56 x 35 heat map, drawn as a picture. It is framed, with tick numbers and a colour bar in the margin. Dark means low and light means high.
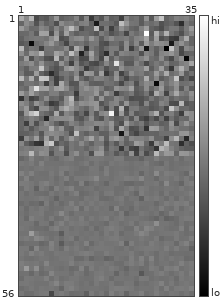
The bottom part is calmer, past a seam about 50% of the way down. No single row or column stands out from its neighbours. A few values lie far out on both sides of the bulk. No overall slope runs across the table. The grain is fine, like static.
